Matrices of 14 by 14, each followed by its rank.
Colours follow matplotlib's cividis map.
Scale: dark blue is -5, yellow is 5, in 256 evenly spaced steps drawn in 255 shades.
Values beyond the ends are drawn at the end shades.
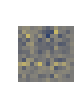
three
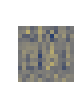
three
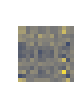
three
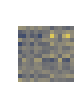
two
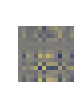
two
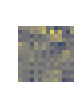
three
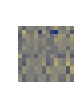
three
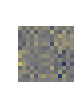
three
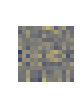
three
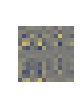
two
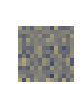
three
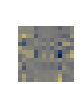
three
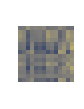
two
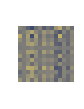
two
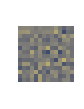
three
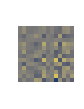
two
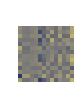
three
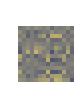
three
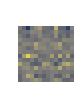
three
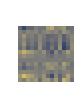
two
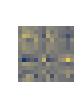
two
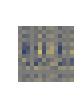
two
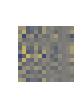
two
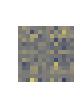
three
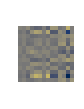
two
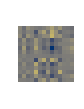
two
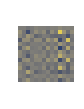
two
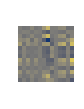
two
